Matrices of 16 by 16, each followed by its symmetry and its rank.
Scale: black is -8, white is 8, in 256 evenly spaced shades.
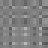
neither, rank one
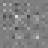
symmetric, rank three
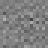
neither, rank three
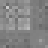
symmetric, rank three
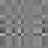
neither, rank one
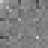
symmetric, rank three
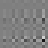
neither, rank one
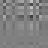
neither, rank one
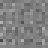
neither, rank three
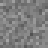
neither, full rank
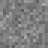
neither, full rank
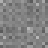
symmetric, rank three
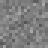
neither, full rank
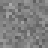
neither, full rank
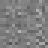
neither, rank three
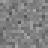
neither, full rank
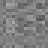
neither, rank three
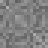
symmetric, rank three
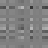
neither, rank one
